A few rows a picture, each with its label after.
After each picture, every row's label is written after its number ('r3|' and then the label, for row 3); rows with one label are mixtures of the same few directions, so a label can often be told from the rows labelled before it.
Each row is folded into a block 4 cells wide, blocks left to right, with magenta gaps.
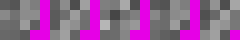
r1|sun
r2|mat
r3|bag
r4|sun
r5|mat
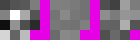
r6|bag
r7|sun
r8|sun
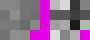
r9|sun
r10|sun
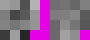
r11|bag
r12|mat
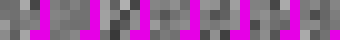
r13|bag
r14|mat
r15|mat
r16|bag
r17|bag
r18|bag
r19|sun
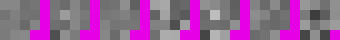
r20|sun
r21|sun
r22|bag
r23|sun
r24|sun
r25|mat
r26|bag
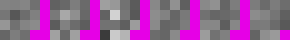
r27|bag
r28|bag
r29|sun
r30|mat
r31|sun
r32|mat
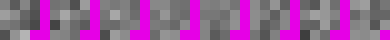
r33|mat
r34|bag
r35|sun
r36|sun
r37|mat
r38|mat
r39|sun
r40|sun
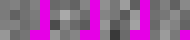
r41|sun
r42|bag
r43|mat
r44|mat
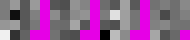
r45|sun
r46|sun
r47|sun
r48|sun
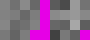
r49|mat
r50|sun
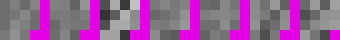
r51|mat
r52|bag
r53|mat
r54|mat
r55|sun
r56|mat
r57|mat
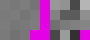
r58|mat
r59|bag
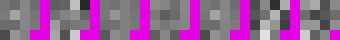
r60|sun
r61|bag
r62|sun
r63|bag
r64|sun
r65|mat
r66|sun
